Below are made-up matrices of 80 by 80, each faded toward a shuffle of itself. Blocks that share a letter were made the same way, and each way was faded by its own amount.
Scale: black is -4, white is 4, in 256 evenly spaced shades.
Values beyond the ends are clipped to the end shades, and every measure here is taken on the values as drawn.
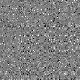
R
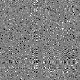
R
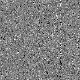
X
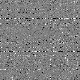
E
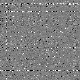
E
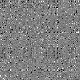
R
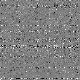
E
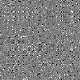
R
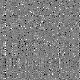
R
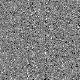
X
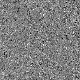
X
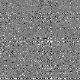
E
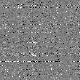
E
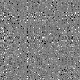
R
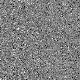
X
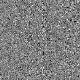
X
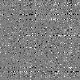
E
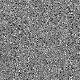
X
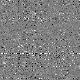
E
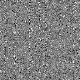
X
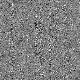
X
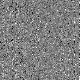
X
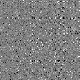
R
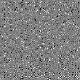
R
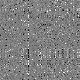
R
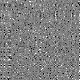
R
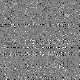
E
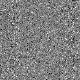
X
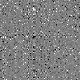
R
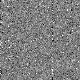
X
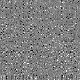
R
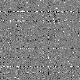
E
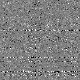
E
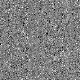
X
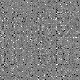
R
